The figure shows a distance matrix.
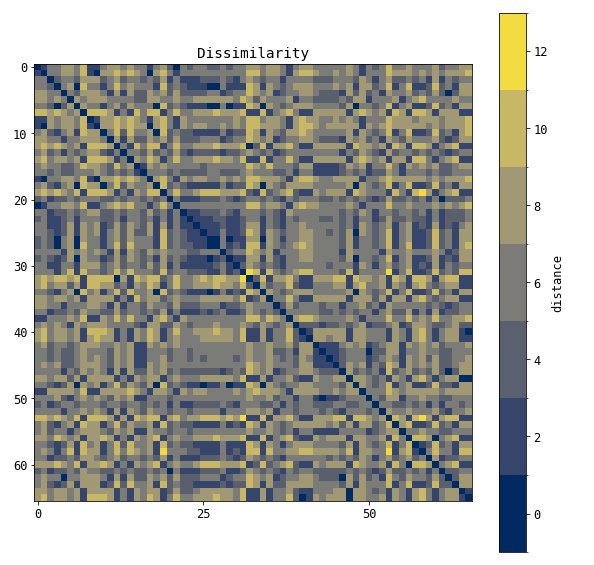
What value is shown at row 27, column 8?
6
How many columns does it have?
66
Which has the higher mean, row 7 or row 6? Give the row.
7
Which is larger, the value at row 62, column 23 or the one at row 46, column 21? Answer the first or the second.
the second
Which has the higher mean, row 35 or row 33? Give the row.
33
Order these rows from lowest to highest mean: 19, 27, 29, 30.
29, 30, 27, 19
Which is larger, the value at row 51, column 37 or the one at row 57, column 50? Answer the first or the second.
the second
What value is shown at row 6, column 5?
8
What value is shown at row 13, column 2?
4
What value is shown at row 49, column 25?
8
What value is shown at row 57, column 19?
10
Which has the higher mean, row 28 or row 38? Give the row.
38
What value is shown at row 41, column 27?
8
